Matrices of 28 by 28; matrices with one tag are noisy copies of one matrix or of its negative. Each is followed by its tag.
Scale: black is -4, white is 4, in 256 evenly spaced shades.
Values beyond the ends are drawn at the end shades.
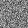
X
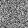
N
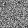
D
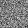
D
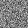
X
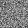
D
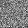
D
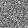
D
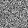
X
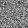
D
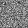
D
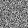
X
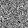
N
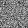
D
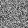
N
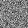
X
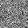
N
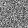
D
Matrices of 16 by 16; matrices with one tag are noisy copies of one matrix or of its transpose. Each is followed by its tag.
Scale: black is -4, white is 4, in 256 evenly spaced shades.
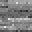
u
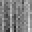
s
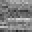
u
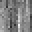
u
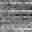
s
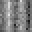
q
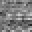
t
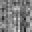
t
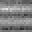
q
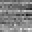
s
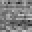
t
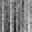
s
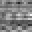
t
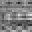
t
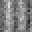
q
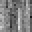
u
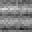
q
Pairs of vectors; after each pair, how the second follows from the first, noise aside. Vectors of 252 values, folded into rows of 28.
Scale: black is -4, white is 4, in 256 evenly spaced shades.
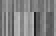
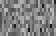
shuffled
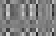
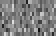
shuffled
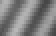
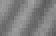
shrunk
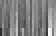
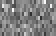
shuffled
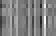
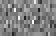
shuffled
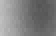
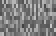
shuffled
